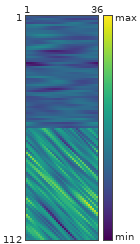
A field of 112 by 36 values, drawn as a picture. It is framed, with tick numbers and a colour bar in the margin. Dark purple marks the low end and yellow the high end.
It is made of 2 by 1 panels. Panel 1,1: low, streaked across. Panel 2,1: middling, slanting down to the right, strong in contrast.
